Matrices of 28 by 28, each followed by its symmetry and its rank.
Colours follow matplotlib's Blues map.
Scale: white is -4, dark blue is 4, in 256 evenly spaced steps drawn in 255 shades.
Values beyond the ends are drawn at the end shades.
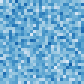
neither, full rank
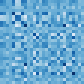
symmetric, rank three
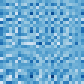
neither, rank three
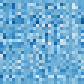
neither, rank five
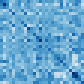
symmetric, rank five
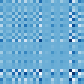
symmetric, rank one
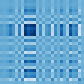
symmetric, rank one
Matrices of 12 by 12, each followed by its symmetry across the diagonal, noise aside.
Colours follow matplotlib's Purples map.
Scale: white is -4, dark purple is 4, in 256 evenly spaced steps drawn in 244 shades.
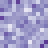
symmetric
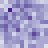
symmetric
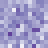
neither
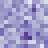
neither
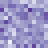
neither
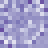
symmetric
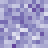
neither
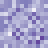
symmetric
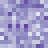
neither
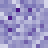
symmetric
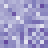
symmetric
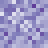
symmetric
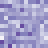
neither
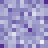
symmetric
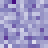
neither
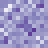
symmetric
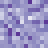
neither
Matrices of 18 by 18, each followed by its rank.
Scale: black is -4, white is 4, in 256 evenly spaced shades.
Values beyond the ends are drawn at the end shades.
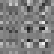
two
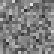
full rank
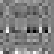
two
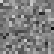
full rank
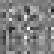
three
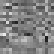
three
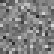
full rank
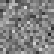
full rank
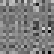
three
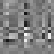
two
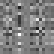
two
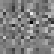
three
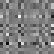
two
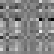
two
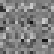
three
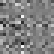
three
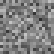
full rank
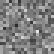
full rank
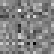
three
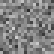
full rank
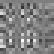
two
